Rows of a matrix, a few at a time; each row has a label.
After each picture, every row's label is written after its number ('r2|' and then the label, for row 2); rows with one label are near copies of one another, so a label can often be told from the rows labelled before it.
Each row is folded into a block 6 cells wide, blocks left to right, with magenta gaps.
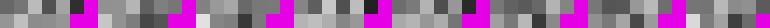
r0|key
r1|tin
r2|tin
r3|key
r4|key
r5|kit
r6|kit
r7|tin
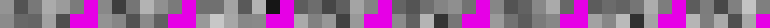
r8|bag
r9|bag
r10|key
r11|kit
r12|kit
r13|bag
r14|kit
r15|kit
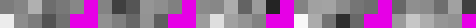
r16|tin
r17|bag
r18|key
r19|tin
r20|key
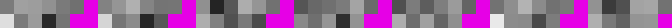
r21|tin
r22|tin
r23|bag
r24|kit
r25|kit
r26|tin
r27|bag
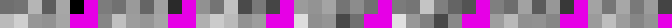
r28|key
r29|key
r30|key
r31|tin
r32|tin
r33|key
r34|key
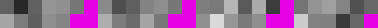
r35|bag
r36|bag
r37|key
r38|tin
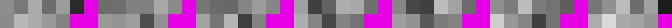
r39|key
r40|kit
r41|kit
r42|bag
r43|bag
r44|tin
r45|key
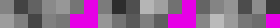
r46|bag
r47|bag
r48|key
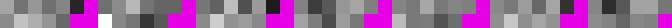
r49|key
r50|tin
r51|key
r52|bag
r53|tin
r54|key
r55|bag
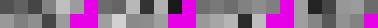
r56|kit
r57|key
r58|kit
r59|bag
